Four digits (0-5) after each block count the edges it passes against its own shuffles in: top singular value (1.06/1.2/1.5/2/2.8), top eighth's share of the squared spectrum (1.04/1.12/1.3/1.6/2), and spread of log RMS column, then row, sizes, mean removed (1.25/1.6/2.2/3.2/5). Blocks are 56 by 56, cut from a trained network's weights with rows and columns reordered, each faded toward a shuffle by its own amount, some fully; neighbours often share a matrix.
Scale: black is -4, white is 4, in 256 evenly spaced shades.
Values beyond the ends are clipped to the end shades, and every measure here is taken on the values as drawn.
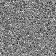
1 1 0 0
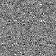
3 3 1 2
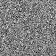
1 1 0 0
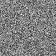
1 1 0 0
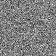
2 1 0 0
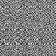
4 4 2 3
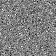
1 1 0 0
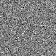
0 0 0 0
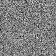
0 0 0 0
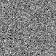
2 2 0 0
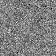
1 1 0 0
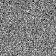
2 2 0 0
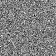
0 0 0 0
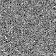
2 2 1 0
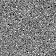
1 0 0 0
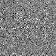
3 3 2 2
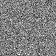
1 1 0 0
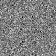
2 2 0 0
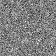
0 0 0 0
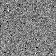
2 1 0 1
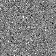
2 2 1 0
